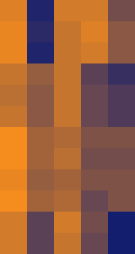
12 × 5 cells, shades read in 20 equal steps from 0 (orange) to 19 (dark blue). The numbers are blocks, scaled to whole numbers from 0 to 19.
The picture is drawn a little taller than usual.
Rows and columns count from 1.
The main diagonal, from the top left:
2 17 4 13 14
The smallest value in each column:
0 7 3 2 9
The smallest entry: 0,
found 3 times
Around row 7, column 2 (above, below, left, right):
9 7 0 6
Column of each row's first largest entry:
2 2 2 5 5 5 4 4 4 4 5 5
